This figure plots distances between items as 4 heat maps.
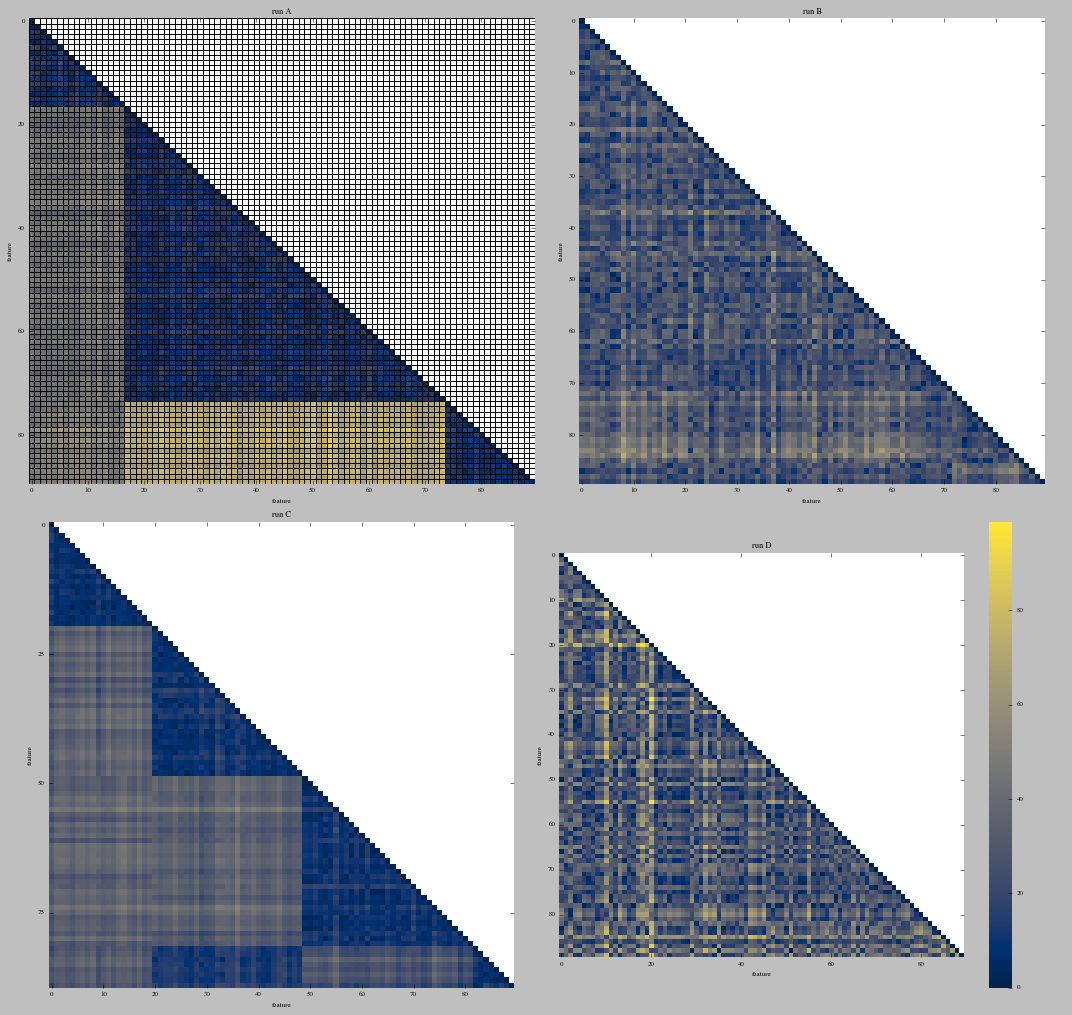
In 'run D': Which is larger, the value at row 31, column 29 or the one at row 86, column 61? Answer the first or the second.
the first
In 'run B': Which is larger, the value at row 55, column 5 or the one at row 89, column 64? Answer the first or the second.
the first
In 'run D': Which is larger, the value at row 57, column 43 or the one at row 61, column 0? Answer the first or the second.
the first
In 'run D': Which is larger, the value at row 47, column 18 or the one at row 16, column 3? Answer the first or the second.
the first
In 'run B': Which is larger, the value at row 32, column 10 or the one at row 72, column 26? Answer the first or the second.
the first
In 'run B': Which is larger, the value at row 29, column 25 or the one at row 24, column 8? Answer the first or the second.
the second
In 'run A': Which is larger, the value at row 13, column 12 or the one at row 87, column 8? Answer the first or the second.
the second
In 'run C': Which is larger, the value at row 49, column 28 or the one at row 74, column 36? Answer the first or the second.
the second
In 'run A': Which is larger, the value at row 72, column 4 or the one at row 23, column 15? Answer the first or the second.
the second
